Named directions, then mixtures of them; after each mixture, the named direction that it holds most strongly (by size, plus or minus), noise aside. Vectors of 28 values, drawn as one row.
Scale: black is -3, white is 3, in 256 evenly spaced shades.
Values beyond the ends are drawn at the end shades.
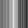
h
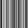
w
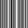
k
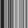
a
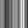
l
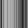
h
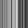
h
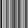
w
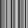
k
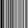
a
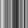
a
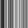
a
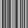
w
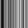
a
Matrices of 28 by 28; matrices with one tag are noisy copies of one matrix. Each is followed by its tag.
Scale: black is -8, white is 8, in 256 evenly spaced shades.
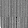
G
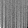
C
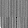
G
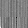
G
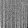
C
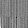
G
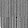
G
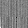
G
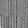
G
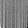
C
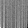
C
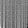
C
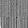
G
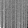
C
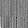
G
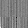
G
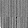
G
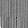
G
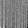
C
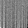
C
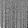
C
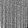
C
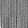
G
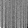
C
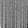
C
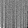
C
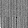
G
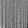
C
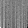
C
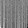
C
